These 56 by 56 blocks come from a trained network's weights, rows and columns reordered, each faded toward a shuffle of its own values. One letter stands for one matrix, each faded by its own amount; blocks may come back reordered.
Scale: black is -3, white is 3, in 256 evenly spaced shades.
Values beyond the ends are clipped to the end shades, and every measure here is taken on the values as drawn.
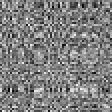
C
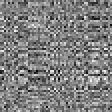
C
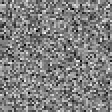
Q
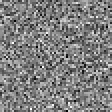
Q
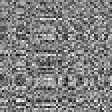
C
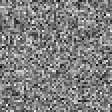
Q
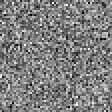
Q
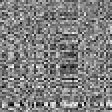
C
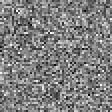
Q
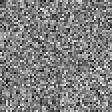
Q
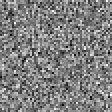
Q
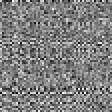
C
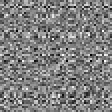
C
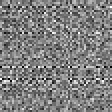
C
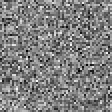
Q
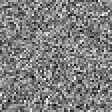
Q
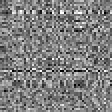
C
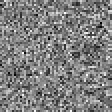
Q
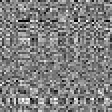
C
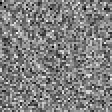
Q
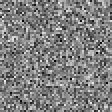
Q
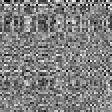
C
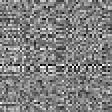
C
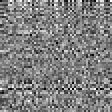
C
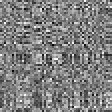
C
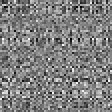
C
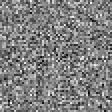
Q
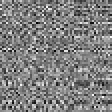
C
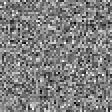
Q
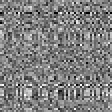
C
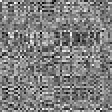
C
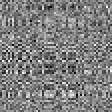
C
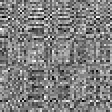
C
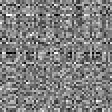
C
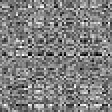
C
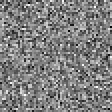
Q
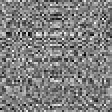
C
